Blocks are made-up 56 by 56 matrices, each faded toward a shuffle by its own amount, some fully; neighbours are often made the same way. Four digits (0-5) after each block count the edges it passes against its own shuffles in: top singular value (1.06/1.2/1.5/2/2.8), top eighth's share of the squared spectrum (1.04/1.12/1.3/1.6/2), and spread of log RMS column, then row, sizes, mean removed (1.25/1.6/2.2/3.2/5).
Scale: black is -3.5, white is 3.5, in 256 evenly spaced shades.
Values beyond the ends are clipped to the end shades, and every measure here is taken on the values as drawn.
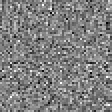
3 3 1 1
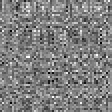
4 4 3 3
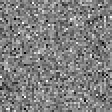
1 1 0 0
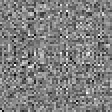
4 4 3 2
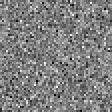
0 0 0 0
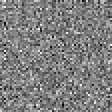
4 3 2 2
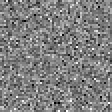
0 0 0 0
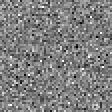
1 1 0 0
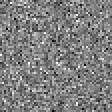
2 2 0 0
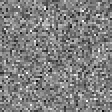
1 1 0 0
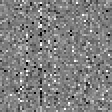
2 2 2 0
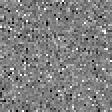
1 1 0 0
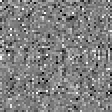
3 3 1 1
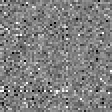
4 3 2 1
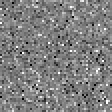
0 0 0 0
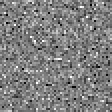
1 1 0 0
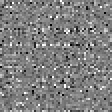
4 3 1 2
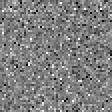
1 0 0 0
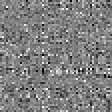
4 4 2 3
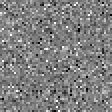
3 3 1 1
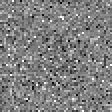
2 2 0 0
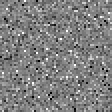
0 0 0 0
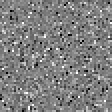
0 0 0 0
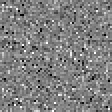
1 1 0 0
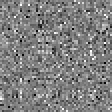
3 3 2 1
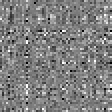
4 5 3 3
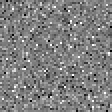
0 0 0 0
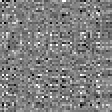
4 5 3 3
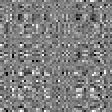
4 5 3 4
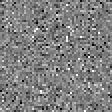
3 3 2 1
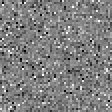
0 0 1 0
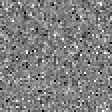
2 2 1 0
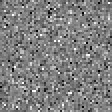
1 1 0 0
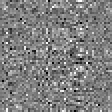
4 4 2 2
